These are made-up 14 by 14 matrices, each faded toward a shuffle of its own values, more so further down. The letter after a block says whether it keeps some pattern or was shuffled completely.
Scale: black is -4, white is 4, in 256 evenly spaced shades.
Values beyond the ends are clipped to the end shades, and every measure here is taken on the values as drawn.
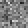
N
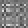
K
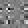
K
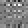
K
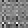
K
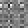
K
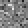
N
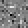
N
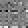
K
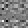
K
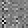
K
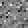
N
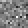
N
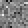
N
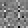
K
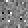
N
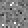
N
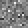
N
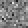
N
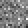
N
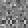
K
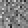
N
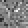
N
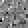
N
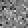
N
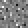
N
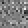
K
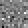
K
